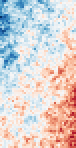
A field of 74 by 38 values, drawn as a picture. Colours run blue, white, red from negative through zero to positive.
Overall the values sit about 50% of the way up the scale. The values follow a bell shape. No row or column stands out. The field climbs toward the bottom right. The halves do not mirror each other. There are no regular stripes.
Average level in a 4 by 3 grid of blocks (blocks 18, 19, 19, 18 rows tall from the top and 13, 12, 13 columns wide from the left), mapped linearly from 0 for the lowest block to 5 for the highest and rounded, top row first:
0 1 2 | 1 2 3 | 2 3 4 | 3 3 5
